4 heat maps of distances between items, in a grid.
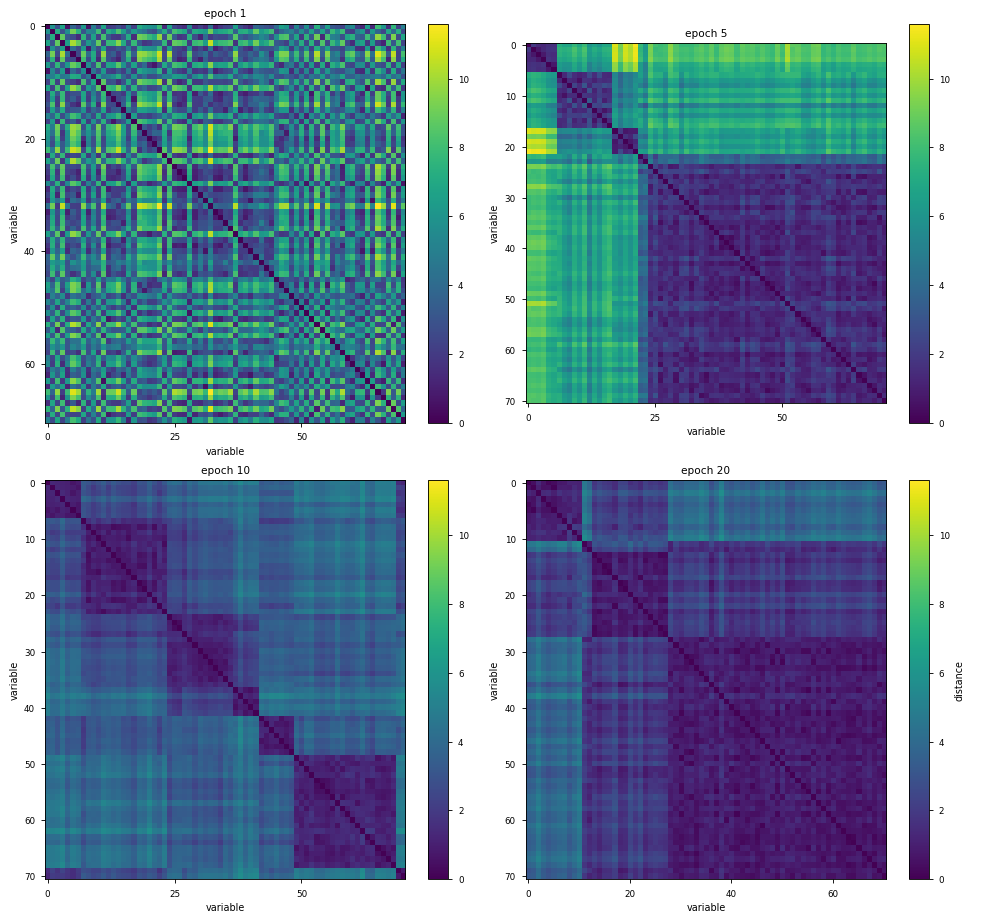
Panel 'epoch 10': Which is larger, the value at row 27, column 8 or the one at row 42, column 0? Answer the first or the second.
the second
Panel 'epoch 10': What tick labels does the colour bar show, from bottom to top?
0, 2, 4, 6, 8, 10
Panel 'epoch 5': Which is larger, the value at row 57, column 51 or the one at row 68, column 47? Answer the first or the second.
the first
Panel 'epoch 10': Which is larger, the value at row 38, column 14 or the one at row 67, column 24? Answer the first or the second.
the first
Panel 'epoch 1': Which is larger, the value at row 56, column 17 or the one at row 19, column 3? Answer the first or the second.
the first
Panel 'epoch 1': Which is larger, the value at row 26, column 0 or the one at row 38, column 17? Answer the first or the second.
the second
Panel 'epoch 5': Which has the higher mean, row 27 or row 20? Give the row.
20
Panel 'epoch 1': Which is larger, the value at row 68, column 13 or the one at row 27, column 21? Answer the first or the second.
the first
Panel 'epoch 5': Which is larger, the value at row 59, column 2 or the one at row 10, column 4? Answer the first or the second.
the first
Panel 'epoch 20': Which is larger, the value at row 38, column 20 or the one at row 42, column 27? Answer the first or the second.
the first
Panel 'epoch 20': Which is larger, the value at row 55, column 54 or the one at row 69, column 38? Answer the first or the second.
the second
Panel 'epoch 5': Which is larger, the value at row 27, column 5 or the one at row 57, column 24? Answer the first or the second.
the first
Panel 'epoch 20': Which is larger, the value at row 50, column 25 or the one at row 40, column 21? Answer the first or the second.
the first
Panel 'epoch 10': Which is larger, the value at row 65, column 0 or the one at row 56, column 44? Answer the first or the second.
the first
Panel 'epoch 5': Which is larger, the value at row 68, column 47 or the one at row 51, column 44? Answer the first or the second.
the second
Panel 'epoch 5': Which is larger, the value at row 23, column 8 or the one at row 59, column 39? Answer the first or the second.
the first
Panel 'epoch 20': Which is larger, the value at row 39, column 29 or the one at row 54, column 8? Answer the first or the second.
the second
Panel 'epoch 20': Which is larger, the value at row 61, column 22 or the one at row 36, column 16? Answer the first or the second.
the first
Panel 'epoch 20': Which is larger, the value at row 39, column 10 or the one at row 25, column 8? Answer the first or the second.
the first
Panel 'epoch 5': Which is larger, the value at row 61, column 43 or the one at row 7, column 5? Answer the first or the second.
the second
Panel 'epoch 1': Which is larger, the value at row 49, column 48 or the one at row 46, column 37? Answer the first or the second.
the first
